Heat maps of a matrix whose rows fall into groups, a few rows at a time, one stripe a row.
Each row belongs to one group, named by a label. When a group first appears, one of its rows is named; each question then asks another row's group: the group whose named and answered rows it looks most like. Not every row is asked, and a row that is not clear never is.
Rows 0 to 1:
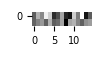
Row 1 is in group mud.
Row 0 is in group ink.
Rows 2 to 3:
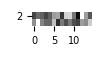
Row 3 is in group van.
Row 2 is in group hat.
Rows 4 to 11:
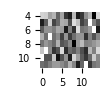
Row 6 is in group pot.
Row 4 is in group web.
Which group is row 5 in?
hat
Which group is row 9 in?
van
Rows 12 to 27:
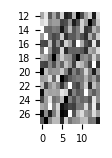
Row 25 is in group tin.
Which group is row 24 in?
pot
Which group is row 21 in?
tin
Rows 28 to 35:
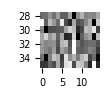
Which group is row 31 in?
web
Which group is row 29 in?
web
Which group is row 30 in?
hat
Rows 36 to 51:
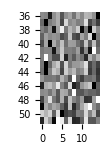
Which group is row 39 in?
ink
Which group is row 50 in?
tin
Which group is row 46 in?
ink
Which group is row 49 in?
ink
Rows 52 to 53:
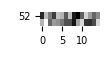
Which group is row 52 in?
ink
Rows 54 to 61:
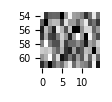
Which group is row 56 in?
ink
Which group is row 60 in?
tin
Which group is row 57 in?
hat
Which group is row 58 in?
van
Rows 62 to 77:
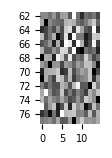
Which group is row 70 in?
ink
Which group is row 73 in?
van
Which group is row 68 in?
ink
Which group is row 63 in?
hat
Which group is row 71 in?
ink
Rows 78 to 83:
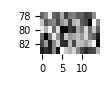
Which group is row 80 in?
tin
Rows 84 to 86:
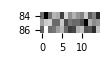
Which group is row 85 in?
van
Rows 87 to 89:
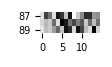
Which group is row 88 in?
tin
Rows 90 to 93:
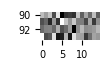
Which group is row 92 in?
mud
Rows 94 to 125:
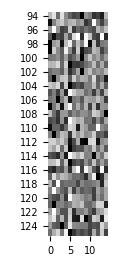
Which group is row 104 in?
tin
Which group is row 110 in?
hat
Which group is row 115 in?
tin
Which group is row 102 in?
mud
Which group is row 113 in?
tin
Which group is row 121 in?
hat
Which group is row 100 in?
mud
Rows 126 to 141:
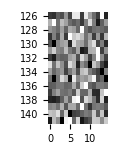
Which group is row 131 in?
ink
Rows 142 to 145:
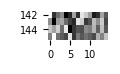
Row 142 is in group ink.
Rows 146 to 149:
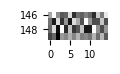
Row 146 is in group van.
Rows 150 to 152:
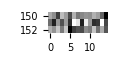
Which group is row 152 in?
tin
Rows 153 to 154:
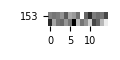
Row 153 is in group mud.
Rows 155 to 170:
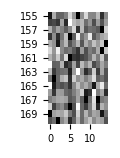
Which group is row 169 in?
ink
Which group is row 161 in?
tin
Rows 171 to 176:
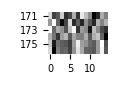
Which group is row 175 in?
hat
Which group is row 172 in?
van
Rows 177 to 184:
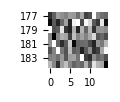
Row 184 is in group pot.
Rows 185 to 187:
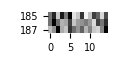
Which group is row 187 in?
pot
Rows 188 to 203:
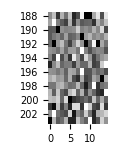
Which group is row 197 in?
web
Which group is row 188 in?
web
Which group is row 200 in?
tin
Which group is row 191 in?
mud
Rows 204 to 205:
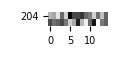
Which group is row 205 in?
hat
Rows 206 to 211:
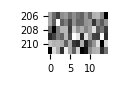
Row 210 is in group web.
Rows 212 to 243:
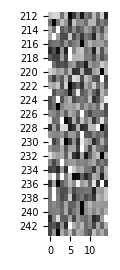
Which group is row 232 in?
web
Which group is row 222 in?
tin
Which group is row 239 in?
mud
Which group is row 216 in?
mud
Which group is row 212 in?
tin
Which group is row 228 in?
ink
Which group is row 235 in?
web
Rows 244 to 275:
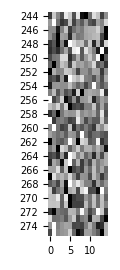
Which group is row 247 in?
pot
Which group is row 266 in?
tin
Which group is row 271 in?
tin
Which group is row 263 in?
pot
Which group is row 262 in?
hat
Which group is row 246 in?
pot
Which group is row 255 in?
pot
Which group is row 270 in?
tin
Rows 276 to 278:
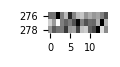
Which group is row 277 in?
web
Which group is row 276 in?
pot
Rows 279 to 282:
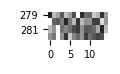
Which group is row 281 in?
web
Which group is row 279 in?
ink
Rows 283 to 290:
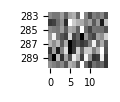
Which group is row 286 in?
van
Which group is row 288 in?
pot
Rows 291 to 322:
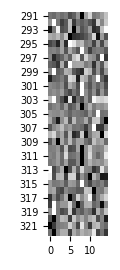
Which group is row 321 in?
hat
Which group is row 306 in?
pot
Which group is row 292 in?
van
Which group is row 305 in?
ink
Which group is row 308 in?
web
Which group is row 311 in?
mud
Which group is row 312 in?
mud
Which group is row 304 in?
mud
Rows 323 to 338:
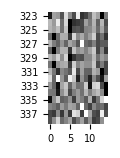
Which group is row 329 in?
tin
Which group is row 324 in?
tin
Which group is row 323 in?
ink
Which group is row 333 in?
pot
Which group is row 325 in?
tin
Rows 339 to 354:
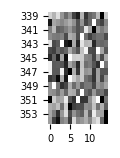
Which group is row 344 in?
hat
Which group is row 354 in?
pot
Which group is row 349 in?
van
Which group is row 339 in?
web
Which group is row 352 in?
tin
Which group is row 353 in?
pot
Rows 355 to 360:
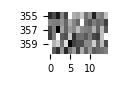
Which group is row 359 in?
tin
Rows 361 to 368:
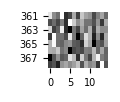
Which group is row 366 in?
tin
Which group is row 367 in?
hat
